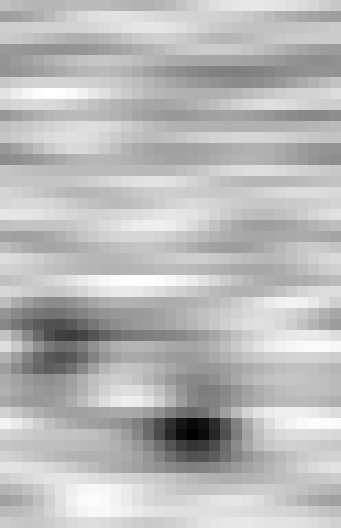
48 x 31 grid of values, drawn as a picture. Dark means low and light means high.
Ninth with the lowest average: bottom middle. Histogram: skewed, a long tail of low values. Dips: two. Average level on the scale: 70%.
